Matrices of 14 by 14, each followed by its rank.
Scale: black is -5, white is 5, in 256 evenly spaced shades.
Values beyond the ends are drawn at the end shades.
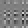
one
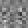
two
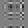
one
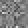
three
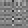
two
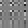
one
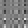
one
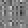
two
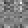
two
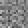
three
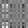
one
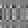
one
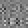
three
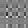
one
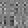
two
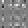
two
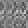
two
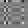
one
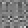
three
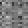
two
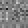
three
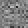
three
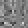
two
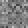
three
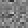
three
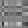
one
